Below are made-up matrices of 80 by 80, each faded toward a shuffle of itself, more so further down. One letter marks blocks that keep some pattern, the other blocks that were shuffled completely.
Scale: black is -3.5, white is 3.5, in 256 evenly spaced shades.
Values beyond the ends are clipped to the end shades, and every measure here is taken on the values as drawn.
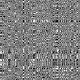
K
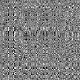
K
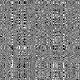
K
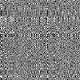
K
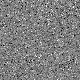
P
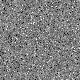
P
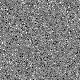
P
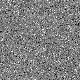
P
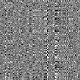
K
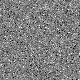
P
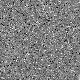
P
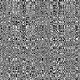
K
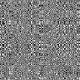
K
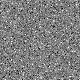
P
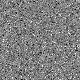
P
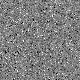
P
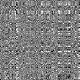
K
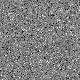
P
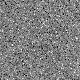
P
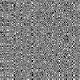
K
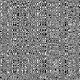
K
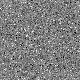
P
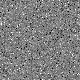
P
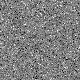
P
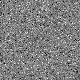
P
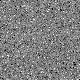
P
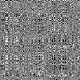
K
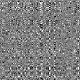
K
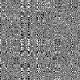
K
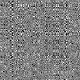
K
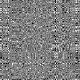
K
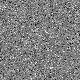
P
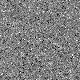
P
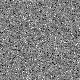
P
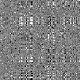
K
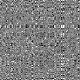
K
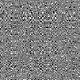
K
